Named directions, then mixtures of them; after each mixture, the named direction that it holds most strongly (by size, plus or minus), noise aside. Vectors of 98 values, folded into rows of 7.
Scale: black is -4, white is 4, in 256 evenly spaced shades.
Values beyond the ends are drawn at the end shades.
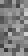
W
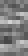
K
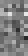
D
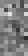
D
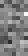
K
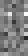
D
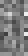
D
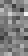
D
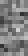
K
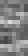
K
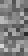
W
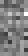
W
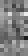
D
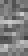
K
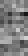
K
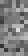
W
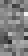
K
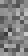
W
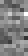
K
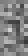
D
